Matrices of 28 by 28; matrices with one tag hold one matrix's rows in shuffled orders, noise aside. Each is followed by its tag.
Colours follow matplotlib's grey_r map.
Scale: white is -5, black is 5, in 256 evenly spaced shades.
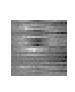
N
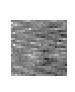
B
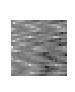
B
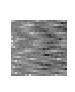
B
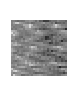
B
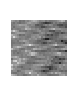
B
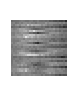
N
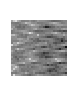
B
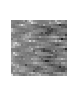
B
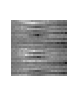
N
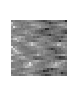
B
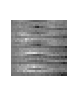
N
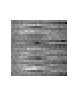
N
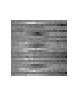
N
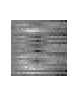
N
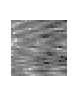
B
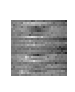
N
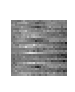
N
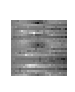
N
